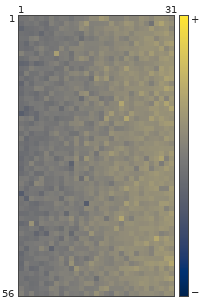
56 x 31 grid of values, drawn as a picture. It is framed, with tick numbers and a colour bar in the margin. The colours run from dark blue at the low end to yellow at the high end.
The histogram is bell-shaped. No single row or column stands out from its neighbours. The field climbs toward the right.
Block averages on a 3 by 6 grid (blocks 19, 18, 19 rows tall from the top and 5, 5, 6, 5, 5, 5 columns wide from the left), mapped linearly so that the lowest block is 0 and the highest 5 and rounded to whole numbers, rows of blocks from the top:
0 1 2 3 4 5
0 1 2 3 4 5
0 1 2 3 4 5
